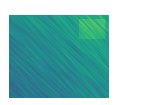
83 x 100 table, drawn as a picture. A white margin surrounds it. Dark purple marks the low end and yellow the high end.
Ninth with the lowest average: bottom left. Mirror symmetry: none. Ninth with the highest average: top right. Average level on the scale: 50%. Slope: up to the top right. Odd patch: higher, in the top right.
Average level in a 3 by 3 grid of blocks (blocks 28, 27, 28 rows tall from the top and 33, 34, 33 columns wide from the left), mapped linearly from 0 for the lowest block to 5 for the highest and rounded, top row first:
235
123
012
